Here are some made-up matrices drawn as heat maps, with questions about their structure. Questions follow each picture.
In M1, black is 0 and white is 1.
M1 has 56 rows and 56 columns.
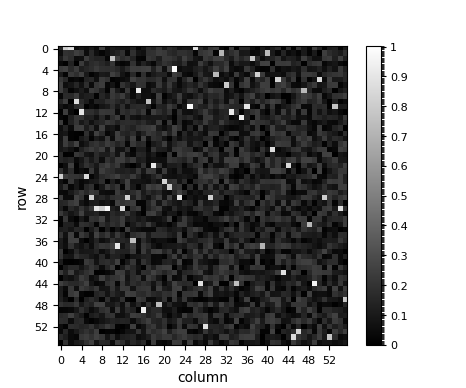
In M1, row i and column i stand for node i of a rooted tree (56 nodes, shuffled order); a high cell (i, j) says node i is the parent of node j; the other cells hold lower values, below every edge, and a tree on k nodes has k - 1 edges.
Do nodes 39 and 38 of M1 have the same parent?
no
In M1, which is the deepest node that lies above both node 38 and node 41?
5
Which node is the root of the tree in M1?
24
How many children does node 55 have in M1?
0
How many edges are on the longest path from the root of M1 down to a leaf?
8
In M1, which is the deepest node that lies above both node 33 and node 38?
5
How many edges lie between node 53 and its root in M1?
5
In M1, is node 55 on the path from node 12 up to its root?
no
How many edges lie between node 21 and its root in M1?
3
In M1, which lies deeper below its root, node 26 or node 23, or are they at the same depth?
node 23
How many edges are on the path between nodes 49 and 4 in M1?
3
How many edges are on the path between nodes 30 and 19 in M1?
4
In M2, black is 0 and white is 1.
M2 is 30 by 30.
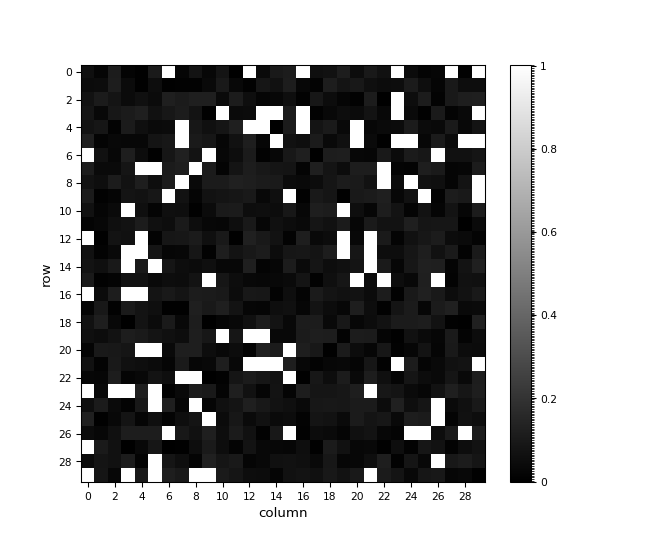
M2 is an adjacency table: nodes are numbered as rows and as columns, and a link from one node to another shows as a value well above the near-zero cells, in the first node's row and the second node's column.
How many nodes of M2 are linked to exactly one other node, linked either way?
2
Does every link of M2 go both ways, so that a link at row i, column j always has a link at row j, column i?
yes
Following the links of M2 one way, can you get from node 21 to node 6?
yes
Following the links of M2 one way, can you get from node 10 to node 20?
yes
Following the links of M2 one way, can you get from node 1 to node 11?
no
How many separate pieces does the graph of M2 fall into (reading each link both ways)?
5
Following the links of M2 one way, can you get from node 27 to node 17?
no
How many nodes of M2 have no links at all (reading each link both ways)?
4
